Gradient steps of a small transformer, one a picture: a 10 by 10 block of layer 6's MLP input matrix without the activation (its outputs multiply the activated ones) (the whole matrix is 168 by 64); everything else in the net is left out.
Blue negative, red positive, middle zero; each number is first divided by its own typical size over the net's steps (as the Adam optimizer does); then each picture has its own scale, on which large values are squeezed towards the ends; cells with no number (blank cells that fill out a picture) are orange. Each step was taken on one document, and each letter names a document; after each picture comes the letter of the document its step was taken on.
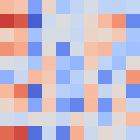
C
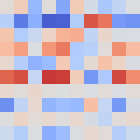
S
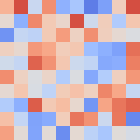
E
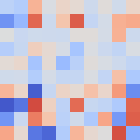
C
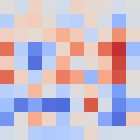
S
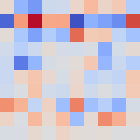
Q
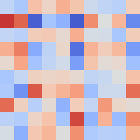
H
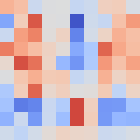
Q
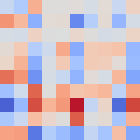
C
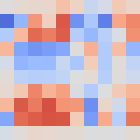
S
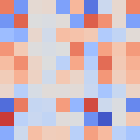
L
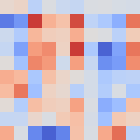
C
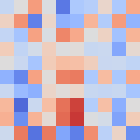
H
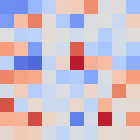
Q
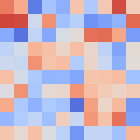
E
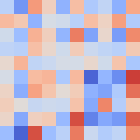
H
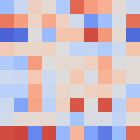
E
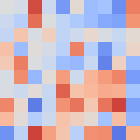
L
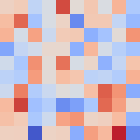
H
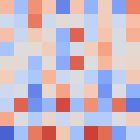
L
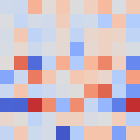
C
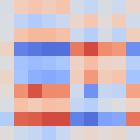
S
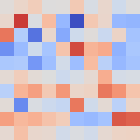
Q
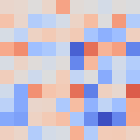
H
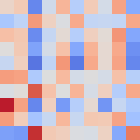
C
